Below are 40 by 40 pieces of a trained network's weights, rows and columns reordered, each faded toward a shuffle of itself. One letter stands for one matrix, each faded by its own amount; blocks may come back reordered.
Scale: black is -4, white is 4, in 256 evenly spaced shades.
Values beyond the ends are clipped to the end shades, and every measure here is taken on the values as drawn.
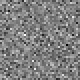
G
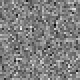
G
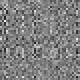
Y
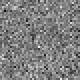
G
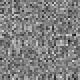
Y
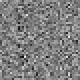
Y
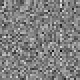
Y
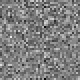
Y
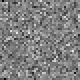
G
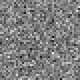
G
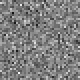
G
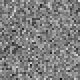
G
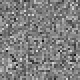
G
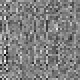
Y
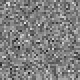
G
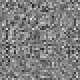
Y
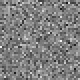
G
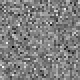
G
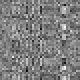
Y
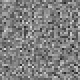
Y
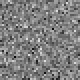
G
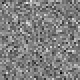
G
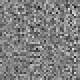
Y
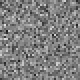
G
